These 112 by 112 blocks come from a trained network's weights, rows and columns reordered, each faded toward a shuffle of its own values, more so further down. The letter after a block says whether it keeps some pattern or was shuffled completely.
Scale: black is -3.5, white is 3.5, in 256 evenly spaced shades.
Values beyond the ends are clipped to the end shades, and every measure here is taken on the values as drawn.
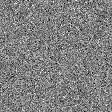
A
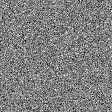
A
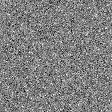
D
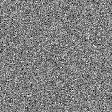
D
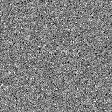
D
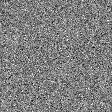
A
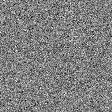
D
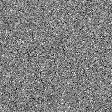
D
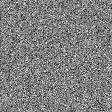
D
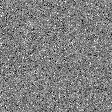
A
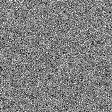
A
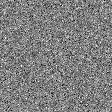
A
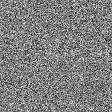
D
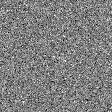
A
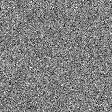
D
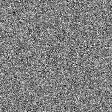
D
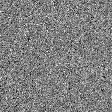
A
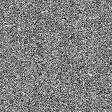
D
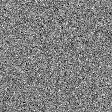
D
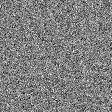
A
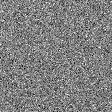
A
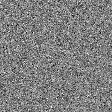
A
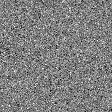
A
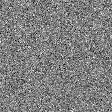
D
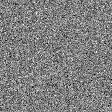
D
